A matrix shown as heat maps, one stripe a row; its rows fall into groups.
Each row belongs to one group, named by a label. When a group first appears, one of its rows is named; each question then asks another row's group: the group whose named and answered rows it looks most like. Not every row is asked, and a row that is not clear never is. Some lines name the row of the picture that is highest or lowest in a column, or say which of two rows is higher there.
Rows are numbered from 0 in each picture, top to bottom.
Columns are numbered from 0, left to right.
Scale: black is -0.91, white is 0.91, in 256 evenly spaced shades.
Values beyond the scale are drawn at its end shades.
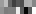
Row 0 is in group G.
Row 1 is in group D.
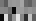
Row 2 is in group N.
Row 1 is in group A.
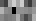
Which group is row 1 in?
A
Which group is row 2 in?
D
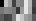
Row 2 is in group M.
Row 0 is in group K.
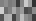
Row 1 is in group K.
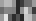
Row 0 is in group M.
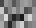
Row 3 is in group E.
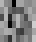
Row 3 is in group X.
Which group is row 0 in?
A
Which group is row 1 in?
G
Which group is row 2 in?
N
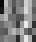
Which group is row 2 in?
G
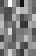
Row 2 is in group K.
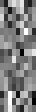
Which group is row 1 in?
E
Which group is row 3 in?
E
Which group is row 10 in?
E
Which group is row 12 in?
G
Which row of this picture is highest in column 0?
2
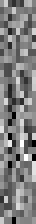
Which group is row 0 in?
G
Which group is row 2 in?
X
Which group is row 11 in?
D
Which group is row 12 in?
X
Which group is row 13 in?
E
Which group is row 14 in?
G
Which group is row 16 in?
A
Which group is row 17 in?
E
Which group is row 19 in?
X
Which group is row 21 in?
E
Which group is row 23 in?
X
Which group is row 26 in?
E
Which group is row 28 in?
N
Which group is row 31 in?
A
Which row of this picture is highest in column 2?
20
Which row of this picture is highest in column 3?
1
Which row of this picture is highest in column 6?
22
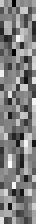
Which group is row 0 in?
A
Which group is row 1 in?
X
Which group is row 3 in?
N
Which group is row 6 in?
K
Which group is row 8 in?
D
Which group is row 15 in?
D
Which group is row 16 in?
X
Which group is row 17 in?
D
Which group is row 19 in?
G
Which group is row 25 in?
D
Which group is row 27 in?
G
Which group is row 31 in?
K
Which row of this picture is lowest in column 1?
5
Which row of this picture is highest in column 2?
23
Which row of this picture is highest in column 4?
5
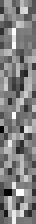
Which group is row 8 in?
K
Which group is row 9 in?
N
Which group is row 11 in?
G
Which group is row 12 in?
G
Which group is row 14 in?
E
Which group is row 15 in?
D
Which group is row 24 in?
E
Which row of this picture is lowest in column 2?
27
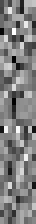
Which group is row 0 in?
K
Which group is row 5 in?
G
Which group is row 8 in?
A
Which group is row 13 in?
G
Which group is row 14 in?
A
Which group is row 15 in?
A
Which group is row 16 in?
A
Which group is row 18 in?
N
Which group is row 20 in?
E
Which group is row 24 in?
E
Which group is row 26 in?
N
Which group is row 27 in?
X
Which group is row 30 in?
A
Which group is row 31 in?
E
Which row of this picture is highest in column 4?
18
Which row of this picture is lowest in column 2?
24
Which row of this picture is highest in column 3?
4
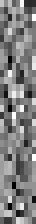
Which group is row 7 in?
E
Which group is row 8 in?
X
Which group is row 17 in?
K
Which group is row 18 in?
E
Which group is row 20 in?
D
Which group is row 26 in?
A
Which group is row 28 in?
N
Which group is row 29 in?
E
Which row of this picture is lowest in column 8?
28
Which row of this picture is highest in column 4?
31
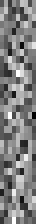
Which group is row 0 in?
X
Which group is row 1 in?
G
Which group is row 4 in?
A
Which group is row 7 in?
E
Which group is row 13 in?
A
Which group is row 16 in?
N
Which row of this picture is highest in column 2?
16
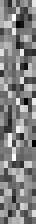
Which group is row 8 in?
D
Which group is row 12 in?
G
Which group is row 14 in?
D
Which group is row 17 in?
E
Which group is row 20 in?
N
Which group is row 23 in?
G
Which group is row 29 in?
X
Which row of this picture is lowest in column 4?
3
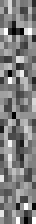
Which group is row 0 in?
N
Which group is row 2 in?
N
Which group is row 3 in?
A
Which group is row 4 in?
G
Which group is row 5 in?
N
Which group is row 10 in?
E
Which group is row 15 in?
K
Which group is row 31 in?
D
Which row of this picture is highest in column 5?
10
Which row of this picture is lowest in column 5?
4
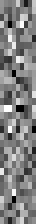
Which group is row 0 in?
D
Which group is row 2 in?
X
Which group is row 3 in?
E
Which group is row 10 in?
A
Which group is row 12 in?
D
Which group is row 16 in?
D
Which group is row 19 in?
E
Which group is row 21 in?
N
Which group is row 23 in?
N
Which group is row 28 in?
A
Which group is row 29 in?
E
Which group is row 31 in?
E
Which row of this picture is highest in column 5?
3
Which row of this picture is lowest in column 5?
15
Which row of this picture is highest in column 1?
15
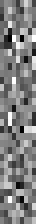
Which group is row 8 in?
D
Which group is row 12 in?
K
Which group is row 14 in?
D
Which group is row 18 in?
K
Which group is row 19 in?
A
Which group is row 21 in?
E
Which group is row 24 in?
N
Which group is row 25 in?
G
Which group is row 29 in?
D
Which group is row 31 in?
K
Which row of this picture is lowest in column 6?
8
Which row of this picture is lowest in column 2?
5
